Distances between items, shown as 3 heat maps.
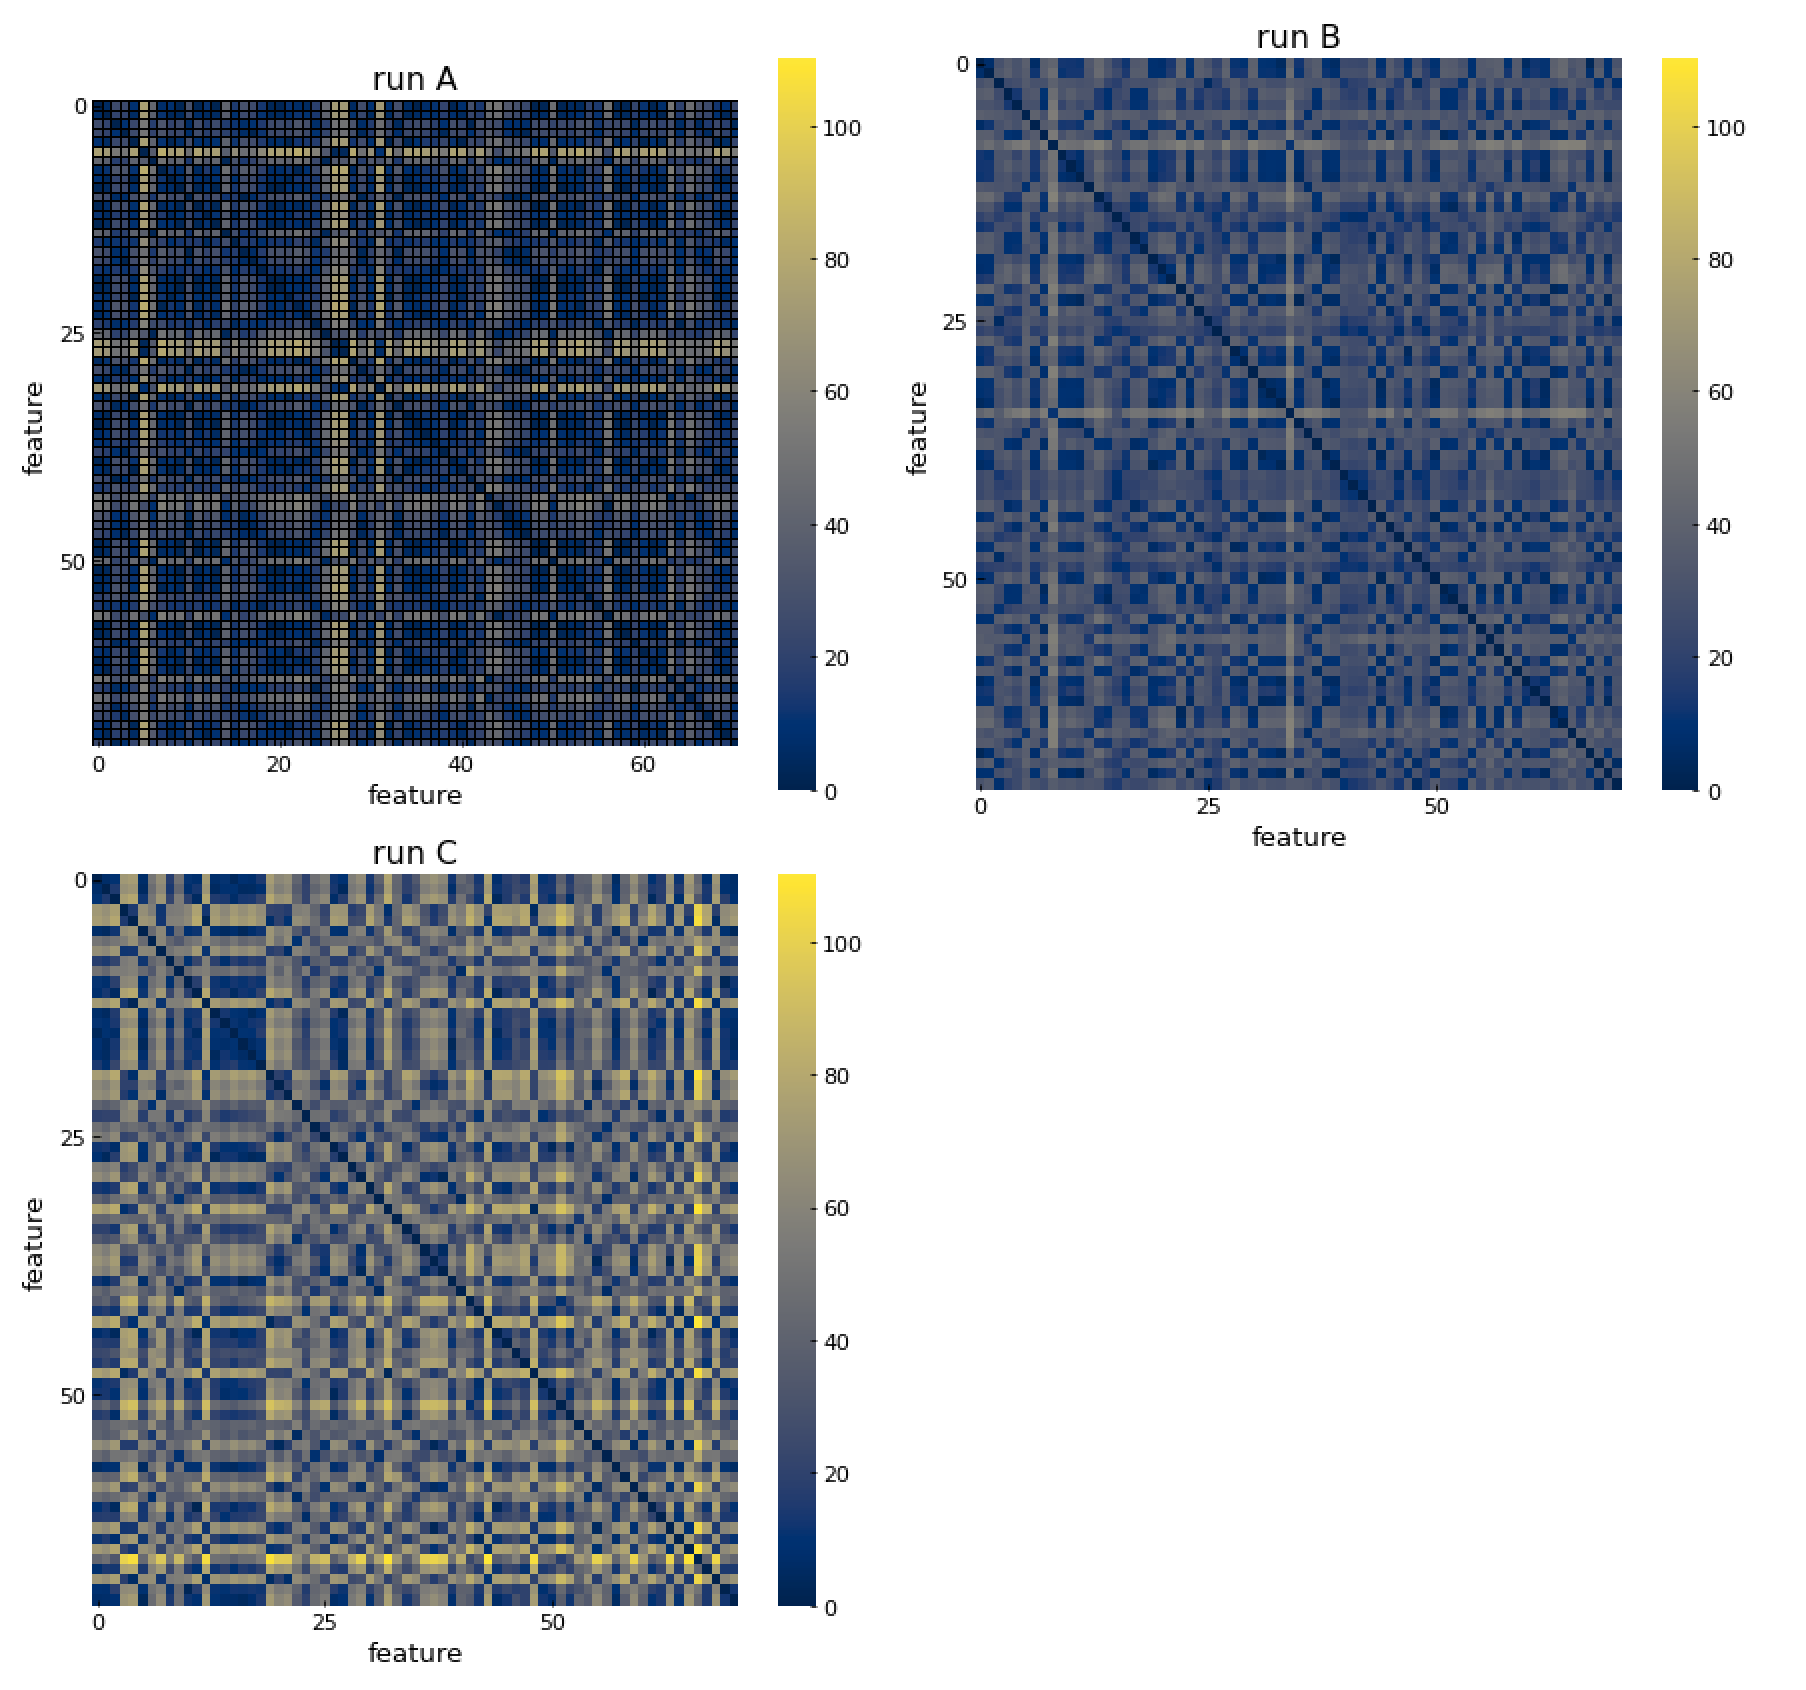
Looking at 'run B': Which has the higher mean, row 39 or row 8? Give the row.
8
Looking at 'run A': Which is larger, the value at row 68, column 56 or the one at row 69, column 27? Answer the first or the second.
the second
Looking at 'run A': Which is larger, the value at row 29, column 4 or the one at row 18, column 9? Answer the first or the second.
the first
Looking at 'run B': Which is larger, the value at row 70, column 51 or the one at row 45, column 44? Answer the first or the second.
the second
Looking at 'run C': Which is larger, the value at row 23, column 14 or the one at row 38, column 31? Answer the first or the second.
the second
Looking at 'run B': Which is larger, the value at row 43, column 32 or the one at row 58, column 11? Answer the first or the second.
the first
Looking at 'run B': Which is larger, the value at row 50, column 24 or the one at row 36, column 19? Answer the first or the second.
the first
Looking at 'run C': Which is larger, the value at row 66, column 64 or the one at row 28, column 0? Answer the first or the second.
the second
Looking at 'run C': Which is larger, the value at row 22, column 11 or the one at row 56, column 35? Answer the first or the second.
the first
